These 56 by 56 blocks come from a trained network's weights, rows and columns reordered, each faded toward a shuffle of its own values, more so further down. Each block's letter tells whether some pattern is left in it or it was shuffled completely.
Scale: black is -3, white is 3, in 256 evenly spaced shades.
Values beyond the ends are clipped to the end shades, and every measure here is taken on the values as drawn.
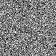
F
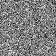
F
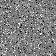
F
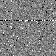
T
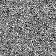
F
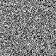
T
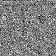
T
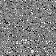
T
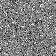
F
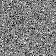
F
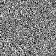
T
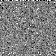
T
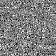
T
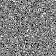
T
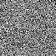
T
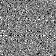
T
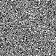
F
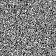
F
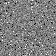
F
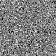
T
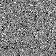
T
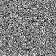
T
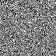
F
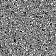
F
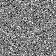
F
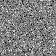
F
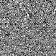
T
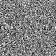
T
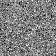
F
